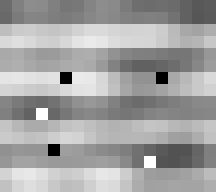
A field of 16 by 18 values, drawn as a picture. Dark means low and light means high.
Lone odd cells: 5, 2 higher and 3 lower than their neighbours. Stripes: horizontal, repeating 4 times. Roughest part: middle left.
